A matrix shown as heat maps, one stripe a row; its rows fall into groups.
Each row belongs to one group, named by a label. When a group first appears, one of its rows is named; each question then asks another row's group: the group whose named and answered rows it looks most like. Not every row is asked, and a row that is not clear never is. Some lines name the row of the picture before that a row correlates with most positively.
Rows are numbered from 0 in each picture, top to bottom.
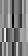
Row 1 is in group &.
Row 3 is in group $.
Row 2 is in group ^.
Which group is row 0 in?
&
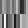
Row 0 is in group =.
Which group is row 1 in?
^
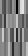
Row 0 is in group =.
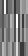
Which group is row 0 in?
^
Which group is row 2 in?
^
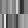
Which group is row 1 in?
^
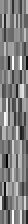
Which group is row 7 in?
$
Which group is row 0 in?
&
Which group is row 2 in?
$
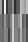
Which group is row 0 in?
^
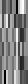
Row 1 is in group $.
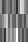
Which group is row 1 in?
$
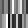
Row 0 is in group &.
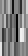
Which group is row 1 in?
^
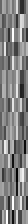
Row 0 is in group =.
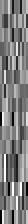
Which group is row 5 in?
^
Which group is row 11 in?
^
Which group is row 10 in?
&
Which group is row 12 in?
^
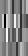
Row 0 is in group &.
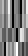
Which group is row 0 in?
&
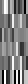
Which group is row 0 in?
$
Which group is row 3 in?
=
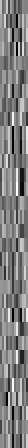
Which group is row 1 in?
^
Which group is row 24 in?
^
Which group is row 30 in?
$
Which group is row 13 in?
=
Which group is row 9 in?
&
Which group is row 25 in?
=
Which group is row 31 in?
&
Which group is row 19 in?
$
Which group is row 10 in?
&
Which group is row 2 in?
&
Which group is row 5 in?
=
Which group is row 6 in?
&
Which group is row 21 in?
^
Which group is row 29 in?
&
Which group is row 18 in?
$
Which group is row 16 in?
=
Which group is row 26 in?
$
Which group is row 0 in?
$
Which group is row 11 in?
$
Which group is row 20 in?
&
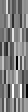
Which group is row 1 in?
&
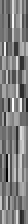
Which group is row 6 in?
=
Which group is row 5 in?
$
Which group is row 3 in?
^
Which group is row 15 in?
=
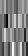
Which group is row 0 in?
^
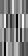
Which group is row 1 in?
^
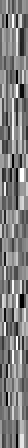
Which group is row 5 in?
^
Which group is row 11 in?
&
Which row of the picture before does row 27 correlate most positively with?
3
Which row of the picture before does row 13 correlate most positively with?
1
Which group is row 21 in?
=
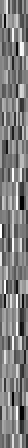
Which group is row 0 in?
$
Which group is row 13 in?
=
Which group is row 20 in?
^
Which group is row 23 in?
=
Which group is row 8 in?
^
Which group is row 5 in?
$
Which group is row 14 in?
=
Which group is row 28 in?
&
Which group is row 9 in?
&
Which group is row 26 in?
=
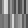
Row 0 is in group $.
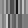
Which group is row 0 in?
^
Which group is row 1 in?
$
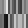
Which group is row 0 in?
$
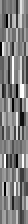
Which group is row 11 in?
^
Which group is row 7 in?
&
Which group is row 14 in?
&
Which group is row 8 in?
=
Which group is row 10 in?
&
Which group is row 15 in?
=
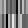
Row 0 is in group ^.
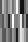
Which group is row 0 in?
=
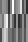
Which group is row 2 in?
$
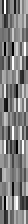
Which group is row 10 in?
^
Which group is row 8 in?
$
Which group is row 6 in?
^
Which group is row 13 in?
&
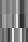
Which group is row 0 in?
=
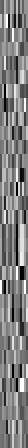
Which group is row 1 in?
$
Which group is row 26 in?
&
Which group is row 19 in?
=
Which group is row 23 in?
=
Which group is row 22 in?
&
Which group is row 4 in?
^
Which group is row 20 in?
$
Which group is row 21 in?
&
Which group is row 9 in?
&
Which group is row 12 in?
=
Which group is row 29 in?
=
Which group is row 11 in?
$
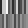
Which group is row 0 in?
$
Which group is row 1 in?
^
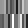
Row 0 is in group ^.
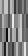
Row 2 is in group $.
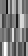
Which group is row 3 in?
$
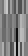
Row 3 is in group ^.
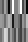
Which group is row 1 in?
&
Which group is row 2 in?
$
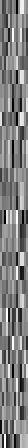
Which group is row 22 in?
$
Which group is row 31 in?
^
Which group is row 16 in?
=
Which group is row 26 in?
&
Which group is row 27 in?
=
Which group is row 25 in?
$
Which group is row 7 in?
&
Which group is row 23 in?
$
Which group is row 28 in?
^
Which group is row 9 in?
=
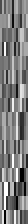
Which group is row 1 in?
&
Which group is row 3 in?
^
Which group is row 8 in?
=
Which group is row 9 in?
=
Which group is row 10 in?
^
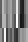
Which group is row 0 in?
=
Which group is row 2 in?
^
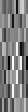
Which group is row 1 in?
&
